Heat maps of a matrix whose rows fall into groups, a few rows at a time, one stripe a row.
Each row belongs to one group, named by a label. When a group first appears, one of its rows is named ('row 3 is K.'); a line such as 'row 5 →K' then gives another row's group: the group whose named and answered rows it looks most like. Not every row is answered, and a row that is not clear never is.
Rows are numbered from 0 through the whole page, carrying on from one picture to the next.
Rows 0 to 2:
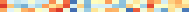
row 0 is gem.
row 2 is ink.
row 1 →gem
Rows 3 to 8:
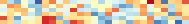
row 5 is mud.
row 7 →gem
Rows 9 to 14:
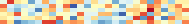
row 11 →gem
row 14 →gem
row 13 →ink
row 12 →mud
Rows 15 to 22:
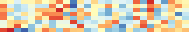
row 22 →gem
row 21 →mud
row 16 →gem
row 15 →ink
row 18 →ink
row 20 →mud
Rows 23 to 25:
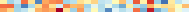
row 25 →ink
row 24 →gem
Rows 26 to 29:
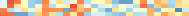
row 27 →mud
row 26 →mud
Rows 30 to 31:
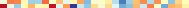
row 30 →mud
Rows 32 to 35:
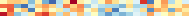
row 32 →mud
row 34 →mud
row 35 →gem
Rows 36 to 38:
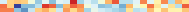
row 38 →gem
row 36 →mud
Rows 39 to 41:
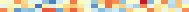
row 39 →mud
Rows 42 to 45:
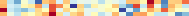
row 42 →gem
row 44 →gem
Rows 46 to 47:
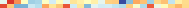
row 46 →mud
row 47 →gem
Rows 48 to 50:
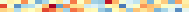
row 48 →mud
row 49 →gem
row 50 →ink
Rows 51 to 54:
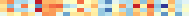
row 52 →ink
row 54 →ink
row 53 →ink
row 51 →ink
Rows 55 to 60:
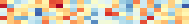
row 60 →mud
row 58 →mud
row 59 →gem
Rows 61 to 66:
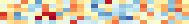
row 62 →mud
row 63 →mud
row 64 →gem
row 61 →mud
